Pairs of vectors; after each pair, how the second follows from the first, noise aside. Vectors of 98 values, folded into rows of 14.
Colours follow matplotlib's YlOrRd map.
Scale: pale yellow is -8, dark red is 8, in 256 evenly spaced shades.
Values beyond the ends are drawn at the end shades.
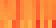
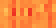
wrapped around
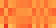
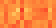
wrapped around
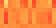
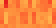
negated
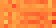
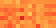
wrapped around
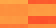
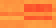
wrapped around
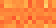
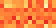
scaled up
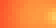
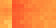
wrapped around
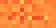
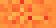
negated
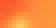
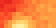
scaled up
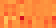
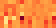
scaled up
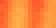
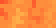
partly zeroed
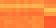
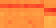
negated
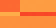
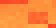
wrapped around
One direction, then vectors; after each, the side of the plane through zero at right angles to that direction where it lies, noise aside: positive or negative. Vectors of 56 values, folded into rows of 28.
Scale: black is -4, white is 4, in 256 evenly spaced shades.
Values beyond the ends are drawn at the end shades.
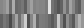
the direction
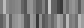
positive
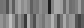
negative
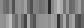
negative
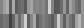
positive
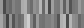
negative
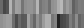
negative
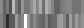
positive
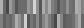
positive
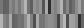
negative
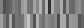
negative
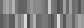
positive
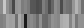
negative
